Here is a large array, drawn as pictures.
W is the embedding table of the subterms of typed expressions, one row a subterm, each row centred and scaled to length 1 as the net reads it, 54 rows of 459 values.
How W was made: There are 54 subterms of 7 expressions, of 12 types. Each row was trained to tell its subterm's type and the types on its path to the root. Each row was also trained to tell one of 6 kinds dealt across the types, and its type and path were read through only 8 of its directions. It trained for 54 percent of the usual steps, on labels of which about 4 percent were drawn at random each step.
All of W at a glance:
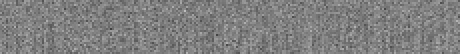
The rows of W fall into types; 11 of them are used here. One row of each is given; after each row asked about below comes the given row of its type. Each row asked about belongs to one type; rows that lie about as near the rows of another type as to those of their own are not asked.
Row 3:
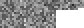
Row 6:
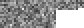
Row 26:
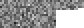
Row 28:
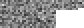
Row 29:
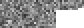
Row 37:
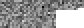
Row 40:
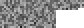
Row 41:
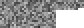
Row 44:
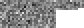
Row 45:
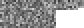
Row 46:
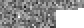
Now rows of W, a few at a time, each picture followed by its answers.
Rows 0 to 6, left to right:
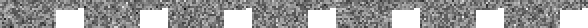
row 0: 41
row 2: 26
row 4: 37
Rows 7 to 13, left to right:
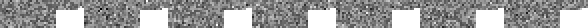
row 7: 46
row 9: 45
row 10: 46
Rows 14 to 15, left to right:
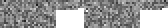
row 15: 6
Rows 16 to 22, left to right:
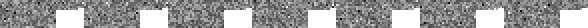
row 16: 46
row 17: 41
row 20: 45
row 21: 46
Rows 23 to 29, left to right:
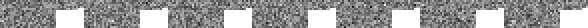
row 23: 45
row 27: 41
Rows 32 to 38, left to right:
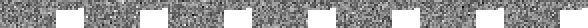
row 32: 6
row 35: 41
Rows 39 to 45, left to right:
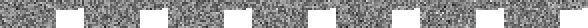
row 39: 44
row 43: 40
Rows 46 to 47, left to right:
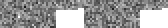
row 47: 3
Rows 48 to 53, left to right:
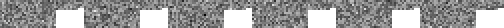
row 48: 37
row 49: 40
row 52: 40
